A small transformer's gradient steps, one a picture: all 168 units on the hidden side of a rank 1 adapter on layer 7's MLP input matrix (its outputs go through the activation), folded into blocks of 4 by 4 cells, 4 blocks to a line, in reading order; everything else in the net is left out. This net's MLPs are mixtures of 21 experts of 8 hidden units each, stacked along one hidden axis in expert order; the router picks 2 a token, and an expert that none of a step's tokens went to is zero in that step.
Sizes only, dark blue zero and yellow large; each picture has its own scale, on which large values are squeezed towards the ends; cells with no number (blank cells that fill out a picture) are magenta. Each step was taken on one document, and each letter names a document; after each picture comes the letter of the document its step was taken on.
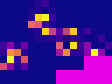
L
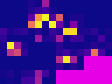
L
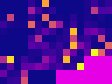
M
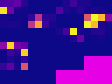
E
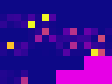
L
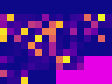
M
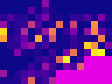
M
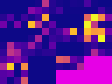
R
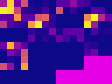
E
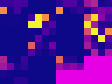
R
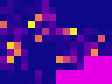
L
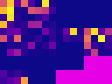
R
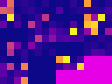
R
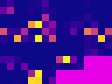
M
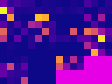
R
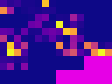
L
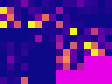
R
